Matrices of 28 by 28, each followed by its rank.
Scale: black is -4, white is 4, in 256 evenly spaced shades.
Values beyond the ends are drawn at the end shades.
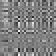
two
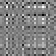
two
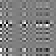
one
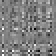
three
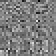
five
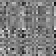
three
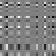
one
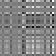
one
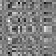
three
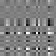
one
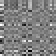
two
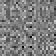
five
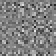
five
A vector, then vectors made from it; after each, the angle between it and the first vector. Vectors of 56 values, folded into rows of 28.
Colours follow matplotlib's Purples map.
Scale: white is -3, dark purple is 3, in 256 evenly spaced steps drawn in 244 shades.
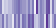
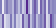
orthogonal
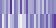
orthogonal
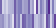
nearly parallel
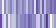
partly aligned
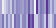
nearly parallel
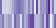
nearly parallel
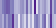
nearly opposite
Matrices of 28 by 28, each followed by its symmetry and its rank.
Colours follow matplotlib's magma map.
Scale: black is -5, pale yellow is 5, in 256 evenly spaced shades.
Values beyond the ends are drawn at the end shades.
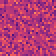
antisymmetric, full rank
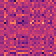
neither, rank three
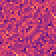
symmetric, full rank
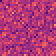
symmetric, full rank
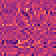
neither, rank five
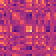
symmetric, rank three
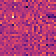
neither, rank five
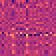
neither, rank three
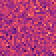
antisymmetric, full rank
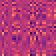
neither, rank three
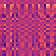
neither, rank two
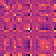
symmetric, rank three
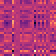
neither, rank two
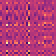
neither, rank two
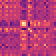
symmetric, rank three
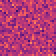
antisymmetric, full rank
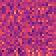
neither, rank five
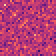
symmetric, full rank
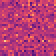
neither, rank five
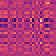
neither, rank two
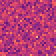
symmetric, full rank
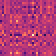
neither, rank three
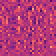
neither, rank five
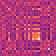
symmetric, rank three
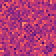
symmetric, full rank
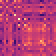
symmetric, rank three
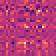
neither, rank three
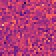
antisymmetric, full rank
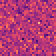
antisymmetric, full rank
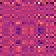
neither, rank two
